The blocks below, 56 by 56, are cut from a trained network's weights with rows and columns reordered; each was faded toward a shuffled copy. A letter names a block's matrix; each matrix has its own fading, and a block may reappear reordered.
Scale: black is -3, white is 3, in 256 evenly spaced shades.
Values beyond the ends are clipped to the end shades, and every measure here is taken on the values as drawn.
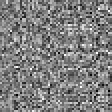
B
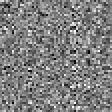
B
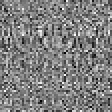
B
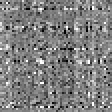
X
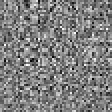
B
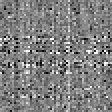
X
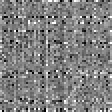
X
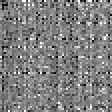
X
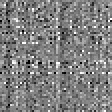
X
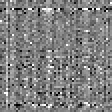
X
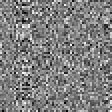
B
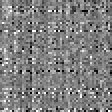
X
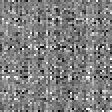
X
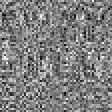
B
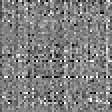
X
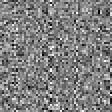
B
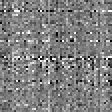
X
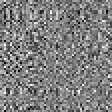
B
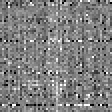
X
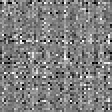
X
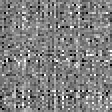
X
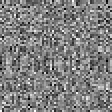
B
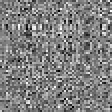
B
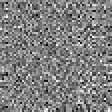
B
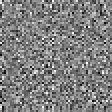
B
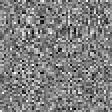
B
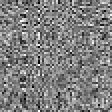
B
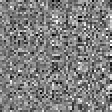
B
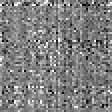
X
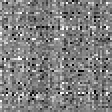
X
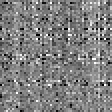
X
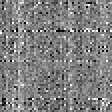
X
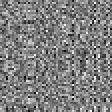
B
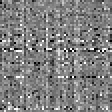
X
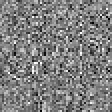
B
